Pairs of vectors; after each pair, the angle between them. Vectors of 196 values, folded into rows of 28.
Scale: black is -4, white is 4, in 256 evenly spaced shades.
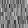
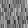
nearly parallel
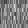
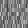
orthogonal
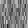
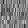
orthogonal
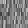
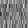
partly aligned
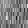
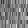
partly opposed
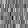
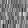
partly aligned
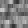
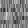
partly opposed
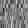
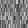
partly aligned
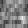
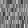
partly opposed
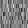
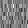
nearly parallel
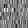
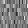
orthogonal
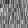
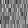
partly aligned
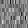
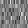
nearly opposite
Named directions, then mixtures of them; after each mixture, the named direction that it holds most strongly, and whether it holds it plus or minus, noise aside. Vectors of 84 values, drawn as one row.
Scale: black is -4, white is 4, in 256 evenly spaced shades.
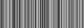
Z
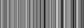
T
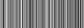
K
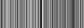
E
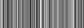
E, minus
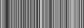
E, minus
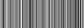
K, plus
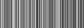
Z, minus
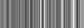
T, minus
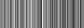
E, plus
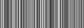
Z, minus
